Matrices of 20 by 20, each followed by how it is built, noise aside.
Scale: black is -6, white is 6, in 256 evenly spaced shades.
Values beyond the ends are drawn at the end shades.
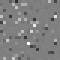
sparse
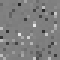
sparse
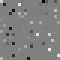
sparse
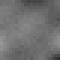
smooth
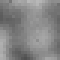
smooth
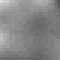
smooth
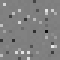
sparse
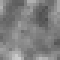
smooth
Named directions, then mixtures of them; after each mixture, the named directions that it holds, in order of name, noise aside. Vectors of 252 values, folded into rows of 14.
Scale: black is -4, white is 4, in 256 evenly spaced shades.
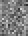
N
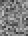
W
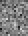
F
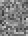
W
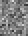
N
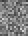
F, N, W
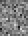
F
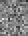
F, N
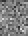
F, N, W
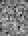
F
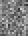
N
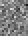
F, N, W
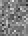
N, W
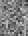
N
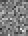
F, N, W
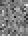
F, N, W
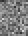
F, N, W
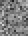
N, W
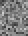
W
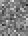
F, N, W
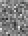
F
